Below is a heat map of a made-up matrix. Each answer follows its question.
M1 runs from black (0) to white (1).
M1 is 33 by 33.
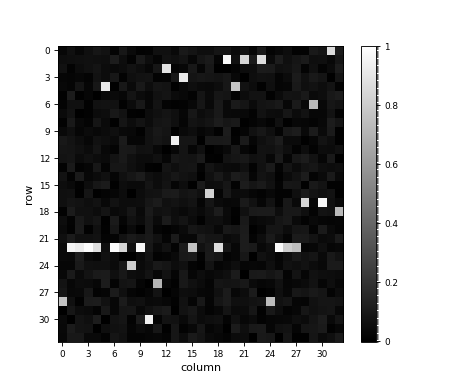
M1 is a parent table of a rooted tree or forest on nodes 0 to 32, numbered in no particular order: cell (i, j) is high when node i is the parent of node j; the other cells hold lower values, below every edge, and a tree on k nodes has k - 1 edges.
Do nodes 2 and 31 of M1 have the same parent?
no
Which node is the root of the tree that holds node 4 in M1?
22
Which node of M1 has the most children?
22
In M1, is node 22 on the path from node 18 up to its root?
yes
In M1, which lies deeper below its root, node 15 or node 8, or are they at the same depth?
node 8
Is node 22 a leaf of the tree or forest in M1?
no
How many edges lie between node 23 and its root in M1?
2
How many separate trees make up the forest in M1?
2
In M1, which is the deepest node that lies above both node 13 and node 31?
17
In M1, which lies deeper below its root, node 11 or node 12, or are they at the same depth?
the same depth
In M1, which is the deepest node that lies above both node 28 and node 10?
17
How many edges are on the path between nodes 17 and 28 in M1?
1
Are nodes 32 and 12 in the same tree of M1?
yes
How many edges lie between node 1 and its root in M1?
1
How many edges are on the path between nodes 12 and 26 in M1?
3
